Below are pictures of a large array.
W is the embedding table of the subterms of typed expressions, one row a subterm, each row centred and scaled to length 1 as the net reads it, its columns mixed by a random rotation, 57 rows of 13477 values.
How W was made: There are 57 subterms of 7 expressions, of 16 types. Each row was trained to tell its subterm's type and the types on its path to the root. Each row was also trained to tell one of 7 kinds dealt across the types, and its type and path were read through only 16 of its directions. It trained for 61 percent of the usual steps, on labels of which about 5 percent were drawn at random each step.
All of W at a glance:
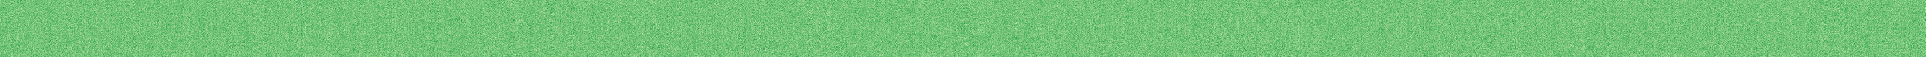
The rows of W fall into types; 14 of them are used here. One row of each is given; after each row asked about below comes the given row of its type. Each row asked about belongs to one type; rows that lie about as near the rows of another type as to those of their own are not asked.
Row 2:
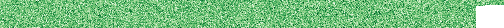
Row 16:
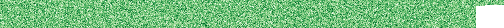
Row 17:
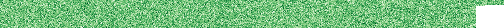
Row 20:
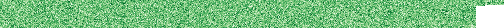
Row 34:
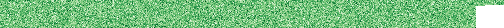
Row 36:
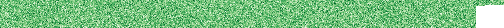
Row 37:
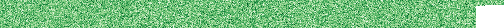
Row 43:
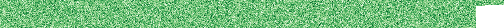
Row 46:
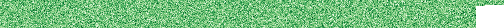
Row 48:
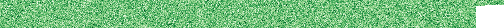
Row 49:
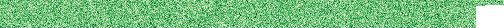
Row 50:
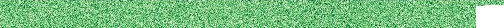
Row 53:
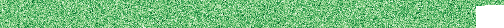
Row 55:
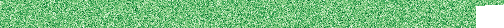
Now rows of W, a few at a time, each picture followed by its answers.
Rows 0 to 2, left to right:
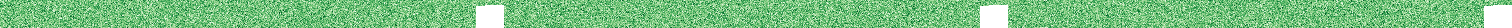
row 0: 20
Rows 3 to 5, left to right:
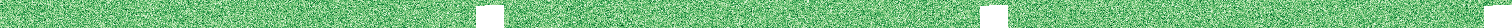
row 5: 53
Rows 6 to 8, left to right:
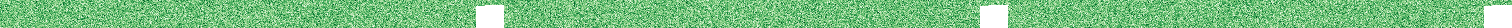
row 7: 36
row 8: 49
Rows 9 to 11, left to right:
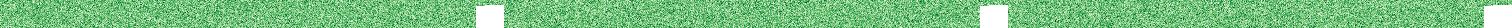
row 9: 46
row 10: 34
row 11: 53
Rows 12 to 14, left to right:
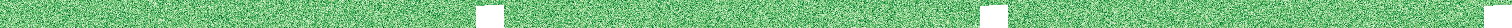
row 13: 20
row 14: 37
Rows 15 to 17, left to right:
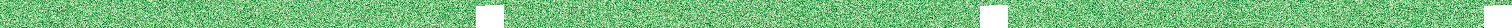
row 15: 34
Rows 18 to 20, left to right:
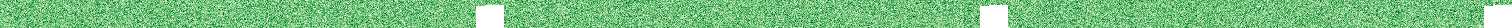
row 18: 36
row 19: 20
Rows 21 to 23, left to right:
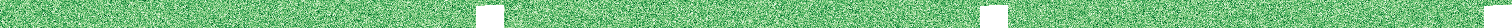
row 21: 20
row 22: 50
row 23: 53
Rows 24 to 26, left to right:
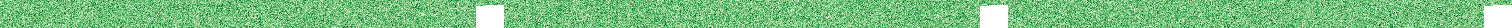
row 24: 46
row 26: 50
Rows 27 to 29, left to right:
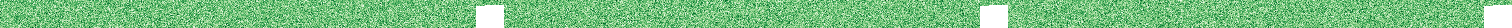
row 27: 36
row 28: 53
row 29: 36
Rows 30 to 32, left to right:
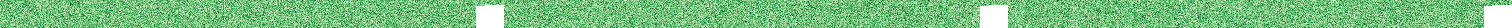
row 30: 50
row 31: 49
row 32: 36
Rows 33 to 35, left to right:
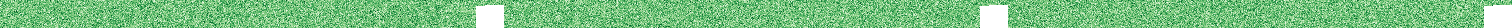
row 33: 49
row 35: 37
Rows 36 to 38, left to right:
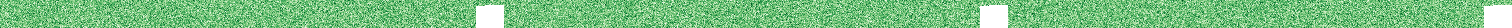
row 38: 43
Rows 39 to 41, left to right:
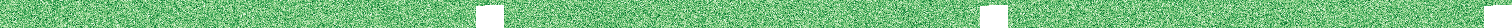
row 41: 53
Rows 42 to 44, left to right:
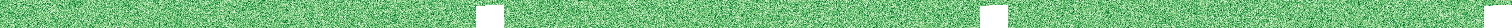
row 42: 37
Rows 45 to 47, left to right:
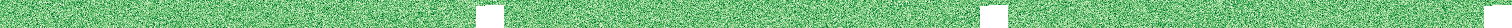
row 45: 37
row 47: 49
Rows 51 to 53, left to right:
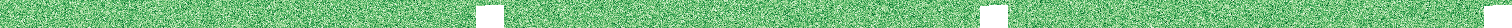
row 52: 20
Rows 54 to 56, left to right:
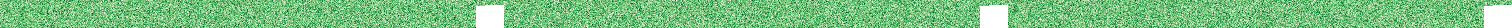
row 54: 34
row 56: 34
